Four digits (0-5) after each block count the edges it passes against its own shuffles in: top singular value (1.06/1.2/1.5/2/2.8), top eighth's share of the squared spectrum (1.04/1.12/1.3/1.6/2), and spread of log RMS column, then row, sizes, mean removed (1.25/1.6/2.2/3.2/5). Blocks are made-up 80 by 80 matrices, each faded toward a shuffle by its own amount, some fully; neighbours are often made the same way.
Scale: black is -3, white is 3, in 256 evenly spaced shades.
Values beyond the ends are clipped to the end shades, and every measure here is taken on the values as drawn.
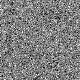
0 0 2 0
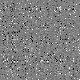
3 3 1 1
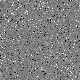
2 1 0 0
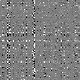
4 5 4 3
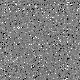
2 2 1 1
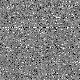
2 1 0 2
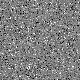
0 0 0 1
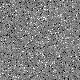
0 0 0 0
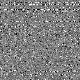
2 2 0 3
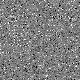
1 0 0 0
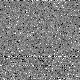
2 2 0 2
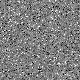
2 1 0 0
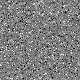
3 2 0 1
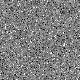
2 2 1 0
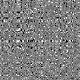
4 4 2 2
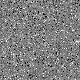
2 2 1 0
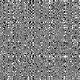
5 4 3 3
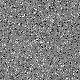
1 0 0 0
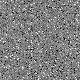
2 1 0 0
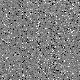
2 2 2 0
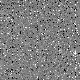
2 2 1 0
